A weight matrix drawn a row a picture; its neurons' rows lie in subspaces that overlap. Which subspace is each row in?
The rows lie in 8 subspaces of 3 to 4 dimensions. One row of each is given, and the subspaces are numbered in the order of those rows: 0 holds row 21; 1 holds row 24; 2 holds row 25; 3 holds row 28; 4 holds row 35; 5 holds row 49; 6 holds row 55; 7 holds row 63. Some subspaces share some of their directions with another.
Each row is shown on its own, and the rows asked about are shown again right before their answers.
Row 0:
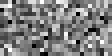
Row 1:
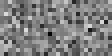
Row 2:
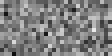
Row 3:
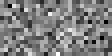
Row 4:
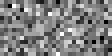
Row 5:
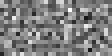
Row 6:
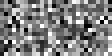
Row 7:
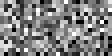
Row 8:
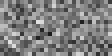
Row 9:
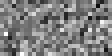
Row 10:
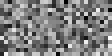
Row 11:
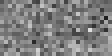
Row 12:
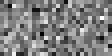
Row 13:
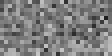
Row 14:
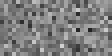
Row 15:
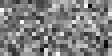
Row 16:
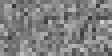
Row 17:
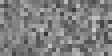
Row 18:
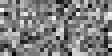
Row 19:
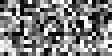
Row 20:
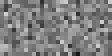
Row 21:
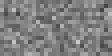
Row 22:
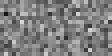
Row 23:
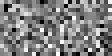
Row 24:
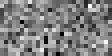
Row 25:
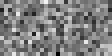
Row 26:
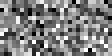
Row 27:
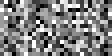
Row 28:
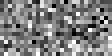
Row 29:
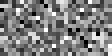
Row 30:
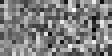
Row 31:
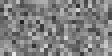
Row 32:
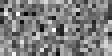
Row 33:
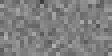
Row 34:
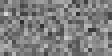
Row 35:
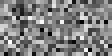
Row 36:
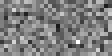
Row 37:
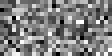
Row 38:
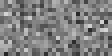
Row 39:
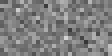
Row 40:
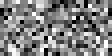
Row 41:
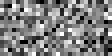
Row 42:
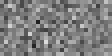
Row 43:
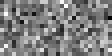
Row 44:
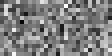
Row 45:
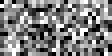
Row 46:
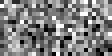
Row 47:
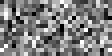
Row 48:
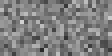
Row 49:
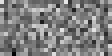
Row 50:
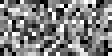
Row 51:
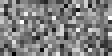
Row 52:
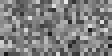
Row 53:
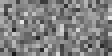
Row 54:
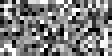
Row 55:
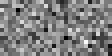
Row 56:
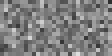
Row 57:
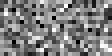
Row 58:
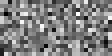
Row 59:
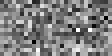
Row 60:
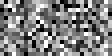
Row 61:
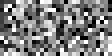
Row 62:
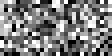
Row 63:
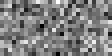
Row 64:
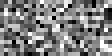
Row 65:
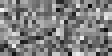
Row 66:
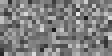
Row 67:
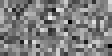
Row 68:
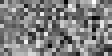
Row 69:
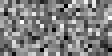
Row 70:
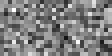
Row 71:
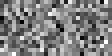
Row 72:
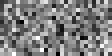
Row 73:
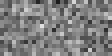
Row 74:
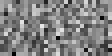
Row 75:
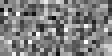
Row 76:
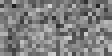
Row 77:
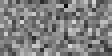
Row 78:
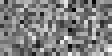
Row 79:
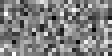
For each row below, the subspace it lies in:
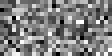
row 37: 4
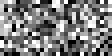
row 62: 7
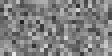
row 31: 1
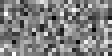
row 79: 6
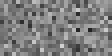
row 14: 3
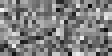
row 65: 4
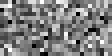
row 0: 5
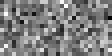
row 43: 1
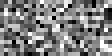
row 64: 0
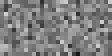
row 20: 4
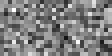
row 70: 0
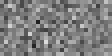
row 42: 1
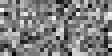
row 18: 4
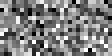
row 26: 7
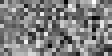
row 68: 0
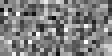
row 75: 2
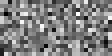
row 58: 2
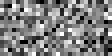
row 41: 7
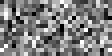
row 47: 1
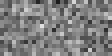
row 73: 7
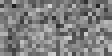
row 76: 5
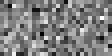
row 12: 5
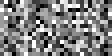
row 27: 1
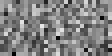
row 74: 5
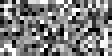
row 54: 5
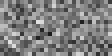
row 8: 4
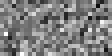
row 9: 5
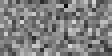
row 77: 5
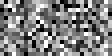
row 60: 1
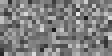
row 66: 2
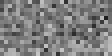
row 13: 3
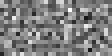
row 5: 2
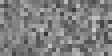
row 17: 0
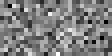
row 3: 7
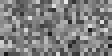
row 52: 7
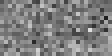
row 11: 3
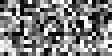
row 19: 3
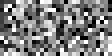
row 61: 2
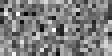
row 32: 2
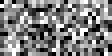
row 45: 5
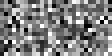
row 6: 4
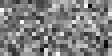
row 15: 1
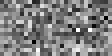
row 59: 3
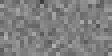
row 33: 6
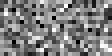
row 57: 0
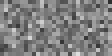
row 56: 4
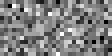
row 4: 7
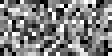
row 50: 6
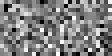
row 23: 4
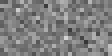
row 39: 6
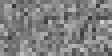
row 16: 5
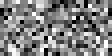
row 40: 1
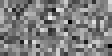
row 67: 2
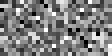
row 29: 6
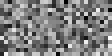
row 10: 2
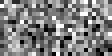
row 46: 5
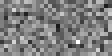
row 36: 0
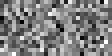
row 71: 7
